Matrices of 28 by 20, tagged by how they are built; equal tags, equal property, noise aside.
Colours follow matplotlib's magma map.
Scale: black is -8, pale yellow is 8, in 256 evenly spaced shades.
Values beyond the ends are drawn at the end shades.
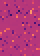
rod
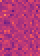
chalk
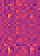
chalk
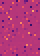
rod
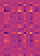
chalk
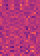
chalk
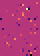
rod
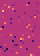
rod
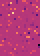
rod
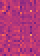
chalk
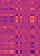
chalk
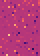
rod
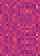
chalk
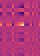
chalk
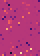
rod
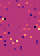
rod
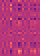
chalk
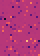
rod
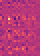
chalk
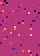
rod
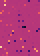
rod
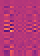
chalk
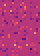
rod
